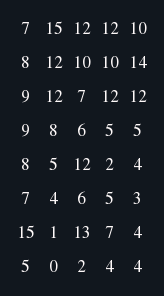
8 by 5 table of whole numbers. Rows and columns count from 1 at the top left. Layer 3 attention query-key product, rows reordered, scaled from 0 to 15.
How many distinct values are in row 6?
5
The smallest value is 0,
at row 8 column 2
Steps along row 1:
up down same down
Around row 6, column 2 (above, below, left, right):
5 1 7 6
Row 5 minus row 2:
0 -7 2 -8 -10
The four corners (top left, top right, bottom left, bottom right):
7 10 5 4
